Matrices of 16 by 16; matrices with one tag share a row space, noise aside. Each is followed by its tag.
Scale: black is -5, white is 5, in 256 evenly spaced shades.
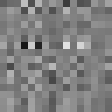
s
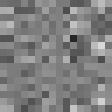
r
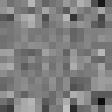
r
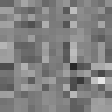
r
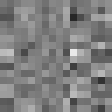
r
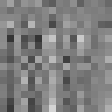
s
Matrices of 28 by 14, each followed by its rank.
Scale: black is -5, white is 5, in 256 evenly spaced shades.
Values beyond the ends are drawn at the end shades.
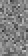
full rank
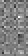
three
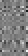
two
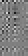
two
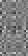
two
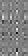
two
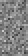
full rank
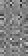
three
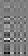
one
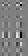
one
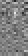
three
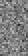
full rank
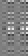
one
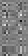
two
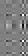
one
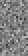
full rank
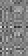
three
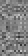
three
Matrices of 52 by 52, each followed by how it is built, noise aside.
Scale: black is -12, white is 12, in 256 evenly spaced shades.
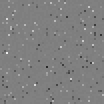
sparse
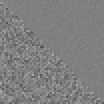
lower triangular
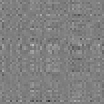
low rank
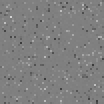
sparse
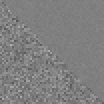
lower triangular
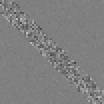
banded
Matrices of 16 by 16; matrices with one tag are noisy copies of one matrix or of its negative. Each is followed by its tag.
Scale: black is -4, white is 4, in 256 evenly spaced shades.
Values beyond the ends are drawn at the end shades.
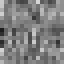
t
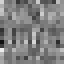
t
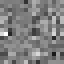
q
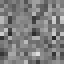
q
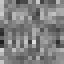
t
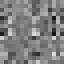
q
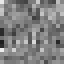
t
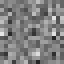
q
